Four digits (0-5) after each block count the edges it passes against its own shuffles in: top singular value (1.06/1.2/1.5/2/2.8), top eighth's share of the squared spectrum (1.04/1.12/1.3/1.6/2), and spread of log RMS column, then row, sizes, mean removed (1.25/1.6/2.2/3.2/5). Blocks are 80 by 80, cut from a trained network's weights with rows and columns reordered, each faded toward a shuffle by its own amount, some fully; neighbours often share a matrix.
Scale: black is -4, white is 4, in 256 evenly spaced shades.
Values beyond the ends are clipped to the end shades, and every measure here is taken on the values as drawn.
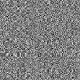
4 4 2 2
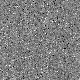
0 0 0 0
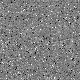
0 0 0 0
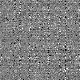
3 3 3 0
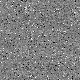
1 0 0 0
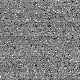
2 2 2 0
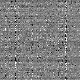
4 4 3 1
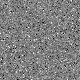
0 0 0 0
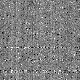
3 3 0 2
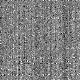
3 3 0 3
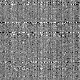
4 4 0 3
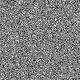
1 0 0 0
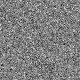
0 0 0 0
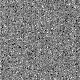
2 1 0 0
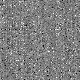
2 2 0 1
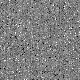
1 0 0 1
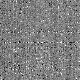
3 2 0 2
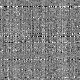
4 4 0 3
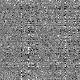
3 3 3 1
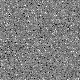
1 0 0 0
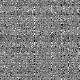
3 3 3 0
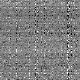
3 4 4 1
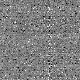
2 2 2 0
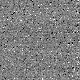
2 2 1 0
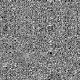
3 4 2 2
